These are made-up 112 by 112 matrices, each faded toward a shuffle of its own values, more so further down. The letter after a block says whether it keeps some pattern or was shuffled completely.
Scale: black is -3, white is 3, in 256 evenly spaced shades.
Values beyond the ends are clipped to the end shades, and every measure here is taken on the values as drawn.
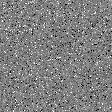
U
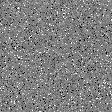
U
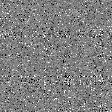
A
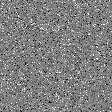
U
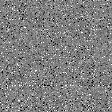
A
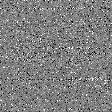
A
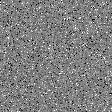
U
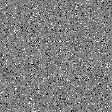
A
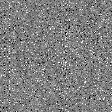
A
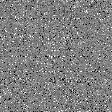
A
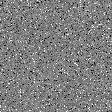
U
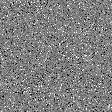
U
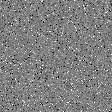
U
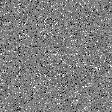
A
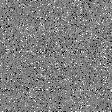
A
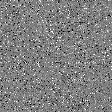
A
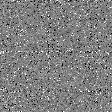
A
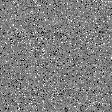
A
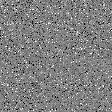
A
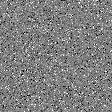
U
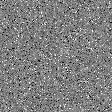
U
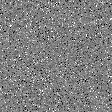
U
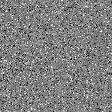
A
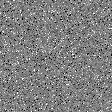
U
